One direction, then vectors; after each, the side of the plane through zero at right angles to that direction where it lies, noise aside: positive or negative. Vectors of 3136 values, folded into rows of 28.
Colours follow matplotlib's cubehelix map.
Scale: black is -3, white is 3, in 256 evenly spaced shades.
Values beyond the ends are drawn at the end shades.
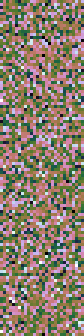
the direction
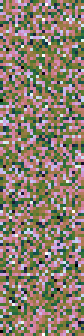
negative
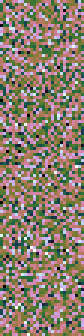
negative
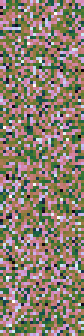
positive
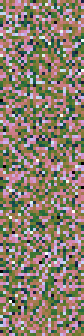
negative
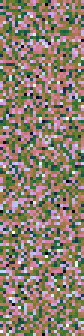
positive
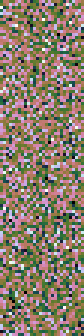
negative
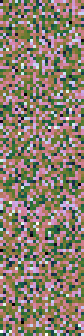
positive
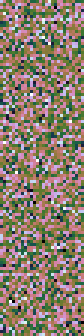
negative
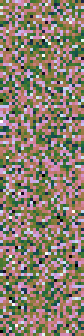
negative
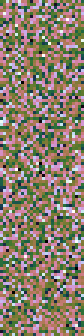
negative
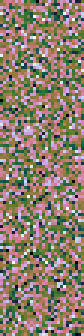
negative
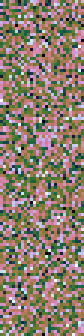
positive
